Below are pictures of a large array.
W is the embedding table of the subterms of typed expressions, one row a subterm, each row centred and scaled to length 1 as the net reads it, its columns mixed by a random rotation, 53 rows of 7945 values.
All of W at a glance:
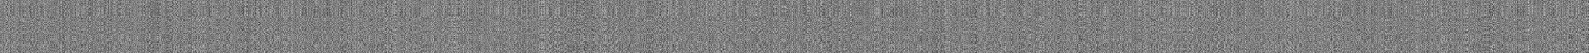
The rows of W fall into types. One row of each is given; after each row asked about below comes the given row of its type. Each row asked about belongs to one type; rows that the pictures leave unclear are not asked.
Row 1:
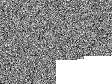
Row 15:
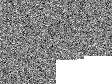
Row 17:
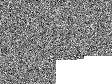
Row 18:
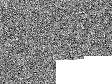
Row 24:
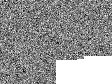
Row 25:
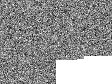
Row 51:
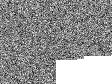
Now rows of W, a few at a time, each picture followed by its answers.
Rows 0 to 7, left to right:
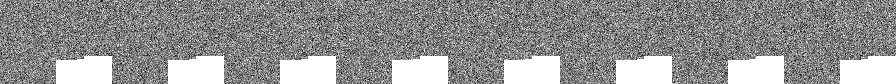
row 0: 24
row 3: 18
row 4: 15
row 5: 18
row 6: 51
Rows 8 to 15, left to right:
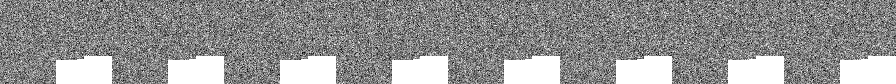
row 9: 15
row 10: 24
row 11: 51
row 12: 15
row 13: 24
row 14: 15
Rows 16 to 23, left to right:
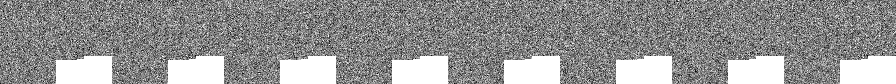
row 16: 1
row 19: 25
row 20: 25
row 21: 15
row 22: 24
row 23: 17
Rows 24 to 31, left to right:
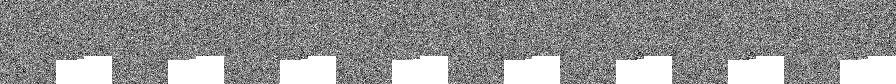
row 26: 17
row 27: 15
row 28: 51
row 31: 18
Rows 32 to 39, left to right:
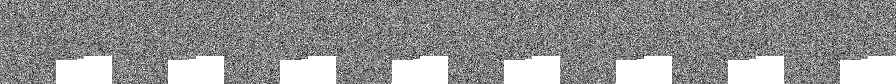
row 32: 51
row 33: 25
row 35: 17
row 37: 17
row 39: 25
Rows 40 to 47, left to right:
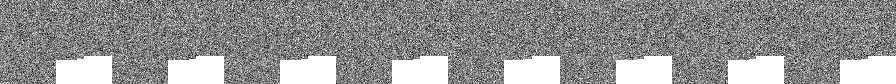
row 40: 51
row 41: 17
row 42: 17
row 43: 1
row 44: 18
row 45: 18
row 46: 24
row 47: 17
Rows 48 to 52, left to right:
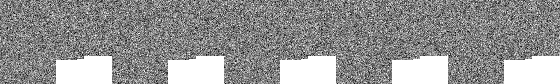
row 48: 24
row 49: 24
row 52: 1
